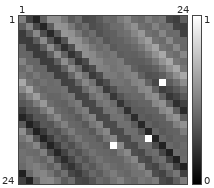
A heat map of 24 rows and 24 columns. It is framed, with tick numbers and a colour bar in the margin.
There are three isolated cells, each far higher than the cells round it. Streaks slant down to the right. A few values lie far out on both sides of the bulk.
